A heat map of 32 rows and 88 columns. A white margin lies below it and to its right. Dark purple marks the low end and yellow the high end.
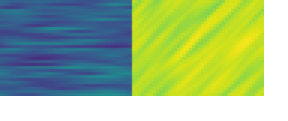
It is made of 1 by 2 panels. Panel 1,1: low, streaked across. Panel 1,2: very high, slanting up to the right, faint in contrast.
